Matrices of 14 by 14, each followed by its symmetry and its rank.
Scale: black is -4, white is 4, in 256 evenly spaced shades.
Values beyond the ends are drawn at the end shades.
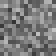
neither, full rank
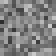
neither, full rank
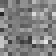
neither, rank three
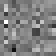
neither, rank three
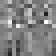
neither, rank three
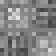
symmetric, rank three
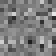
neither, rank three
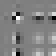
symmetric, rank one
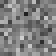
neither, full rank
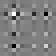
symmetric, rank one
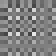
symmetric, rank one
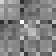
symmetric, rank three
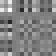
symmetric, rank one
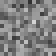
neither, full rank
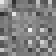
symmetric, rank three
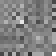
symmetric, rank three
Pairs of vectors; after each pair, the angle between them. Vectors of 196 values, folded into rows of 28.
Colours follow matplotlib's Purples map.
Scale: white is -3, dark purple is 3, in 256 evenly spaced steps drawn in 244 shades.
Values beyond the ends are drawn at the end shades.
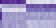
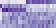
nearly opposite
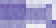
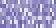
orthogonal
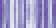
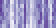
nearly parallel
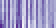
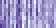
nearly parallel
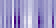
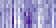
nearly opposite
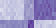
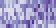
partly aligned
